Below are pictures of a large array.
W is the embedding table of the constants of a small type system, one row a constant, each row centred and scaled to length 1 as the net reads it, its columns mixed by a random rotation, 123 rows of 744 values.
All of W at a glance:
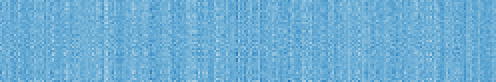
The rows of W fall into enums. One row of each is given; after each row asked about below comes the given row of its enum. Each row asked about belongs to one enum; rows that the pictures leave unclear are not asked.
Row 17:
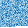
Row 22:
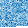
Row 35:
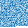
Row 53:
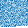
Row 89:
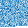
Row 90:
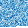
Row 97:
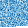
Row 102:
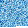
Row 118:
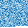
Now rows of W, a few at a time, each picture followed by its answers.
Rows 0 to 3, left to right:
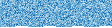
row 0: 17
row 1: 35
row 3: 118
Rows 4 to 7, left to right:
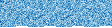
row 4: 102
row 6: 90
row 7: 118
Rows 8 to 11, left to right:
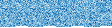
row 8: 118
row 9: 118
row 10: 89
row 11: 22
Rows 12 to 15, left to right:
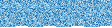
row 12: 118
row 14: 89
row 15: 97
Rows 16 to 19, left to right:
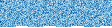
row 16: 102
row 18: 17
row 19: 90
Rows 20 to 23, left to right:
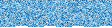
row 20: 118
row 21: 90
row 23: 118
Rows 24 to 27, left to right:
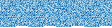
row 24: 35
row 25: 35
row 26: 89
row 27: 35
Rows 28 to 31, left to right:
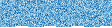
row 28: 17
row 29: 97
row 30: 89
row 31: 90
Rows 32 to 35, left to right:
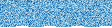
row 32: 53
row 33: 102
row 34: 118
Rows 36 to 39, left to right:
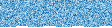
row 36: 90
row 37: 17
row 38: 97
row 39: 118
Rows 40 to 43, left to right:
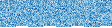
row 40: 97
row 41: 89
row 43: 22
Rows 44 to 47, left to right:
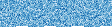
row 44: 97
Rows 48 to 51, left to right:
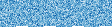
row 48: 97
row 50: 90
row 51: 17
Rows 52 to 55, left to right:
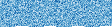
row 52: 17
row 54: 102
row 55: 53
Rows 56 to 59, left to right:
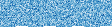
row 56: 35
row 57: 89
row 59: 97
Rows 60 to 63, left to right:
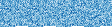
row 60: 89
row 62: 17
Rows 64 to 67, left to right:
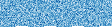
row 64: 35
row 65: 97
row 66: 102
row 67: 89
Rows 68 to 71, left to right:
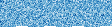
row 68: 102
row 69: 90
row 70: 97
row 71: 97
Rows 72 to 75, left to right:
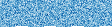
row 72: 17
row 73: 97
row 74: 17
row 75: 118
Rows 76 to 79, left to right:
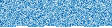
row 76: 102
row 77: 90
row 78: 17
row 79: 118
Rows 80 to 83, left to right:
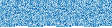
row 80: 17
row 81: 89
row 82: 89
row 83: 17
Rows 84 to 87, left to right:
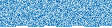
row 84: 97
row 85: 90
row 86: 102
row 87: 35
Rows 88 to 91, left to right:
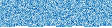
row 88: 17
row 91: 89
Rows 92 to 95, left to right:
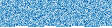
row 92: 17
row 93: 90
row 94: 89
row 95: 102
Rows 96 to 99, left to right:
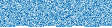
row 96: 118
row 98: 90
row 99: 35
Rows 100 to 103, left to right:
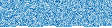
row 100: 90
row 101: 118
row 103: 89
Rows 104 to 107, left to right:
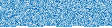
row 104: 90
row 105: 89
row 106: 102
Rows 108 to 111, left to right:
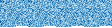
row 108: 102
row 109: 102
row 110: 118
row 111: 118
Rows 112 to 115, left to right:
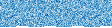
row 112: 90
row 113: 97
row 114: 102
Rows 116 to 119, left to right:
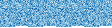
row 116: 118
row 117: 89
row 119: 89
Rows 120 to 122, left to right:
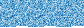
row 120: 90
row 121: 90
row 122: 35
